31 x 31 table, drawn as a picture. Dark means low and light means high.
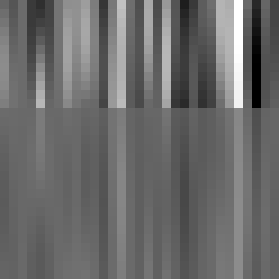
Histogram: skewed, a long tail of high values. Grain: streaks running down. Calmest part: bottom left. Slope: none. Seam: horizontal, 40% of the way down, the bottom part calmer.
